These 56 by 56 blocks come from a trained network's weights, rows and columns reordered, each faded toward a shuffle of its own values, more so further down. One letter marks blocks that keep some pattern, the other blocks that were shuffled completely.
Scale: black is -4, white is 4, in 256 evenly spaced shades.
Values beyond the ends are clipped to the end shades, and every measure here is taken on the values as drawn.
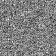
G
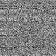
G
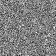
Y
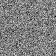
Y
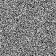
Y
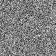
Y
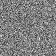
Y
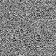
G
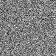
Y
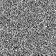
G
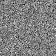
Y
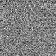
G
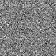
G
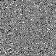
G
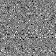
G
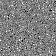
Y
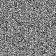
G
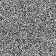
Y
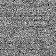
G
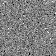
Y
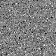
Y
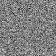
G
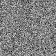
Y
